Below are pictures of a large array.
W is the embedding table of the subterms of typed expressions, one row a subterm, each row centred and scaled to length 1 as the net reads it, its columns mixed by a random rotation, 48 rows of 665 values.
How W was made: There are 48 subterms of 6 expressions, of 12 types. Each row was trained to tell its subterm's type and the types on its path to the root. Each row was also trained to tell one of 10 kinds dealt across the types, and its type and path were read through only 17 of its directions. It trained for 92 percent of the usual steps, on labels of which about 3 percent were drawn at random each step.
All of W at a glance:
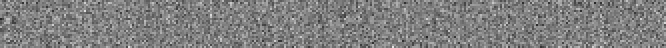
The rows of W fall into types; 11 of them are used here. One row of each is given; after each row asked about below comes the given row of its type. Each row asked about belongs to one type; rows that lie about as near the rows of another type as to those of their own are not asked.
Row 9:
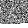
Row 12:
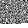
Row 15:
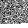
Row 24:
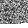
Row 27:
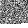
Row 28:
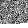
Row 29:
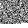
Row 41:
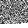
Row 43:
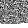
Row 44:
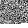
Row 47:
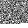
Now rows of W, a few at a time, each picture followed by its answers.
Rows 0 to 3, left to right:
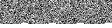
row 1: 41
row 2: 44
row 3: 44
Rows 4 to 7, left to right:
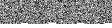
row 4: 29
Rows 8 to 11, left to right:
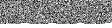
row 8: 15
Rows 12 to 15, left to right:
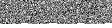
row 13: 15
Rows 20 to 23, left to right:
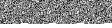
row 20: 12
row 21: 47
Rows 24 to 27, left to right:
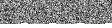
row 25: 15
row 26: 24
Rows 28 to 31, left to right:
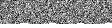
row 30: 12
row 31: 24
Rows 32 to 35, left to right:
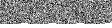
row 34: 24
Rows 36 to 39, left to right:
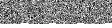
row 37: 47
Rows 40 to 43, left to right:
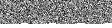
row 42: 15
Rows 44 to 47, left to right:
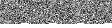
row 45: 47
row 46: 47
